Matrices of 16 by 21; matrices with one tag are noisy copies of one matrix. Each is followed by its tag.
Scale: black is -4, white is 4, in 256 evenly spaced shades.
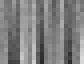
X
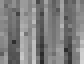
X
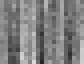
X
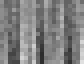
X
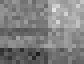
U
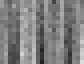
X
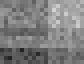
U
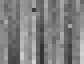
X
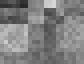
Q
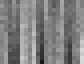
X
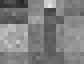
Q
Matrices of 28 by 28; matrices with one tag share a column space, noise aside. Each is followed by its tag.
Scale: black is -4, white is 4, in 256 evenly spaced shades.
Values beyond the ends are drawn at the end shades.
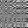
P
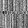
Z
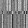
Z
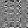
P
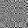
P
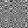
P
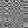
P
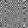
P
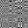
P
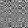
P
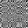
P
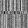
Z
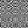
P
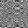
P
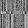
Z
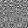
P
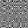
P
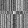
Z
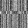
Z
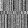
Z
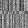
Z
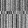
Z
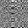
P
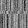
Z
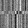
Z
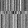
Z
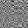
P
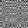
P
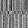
Z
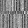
Z
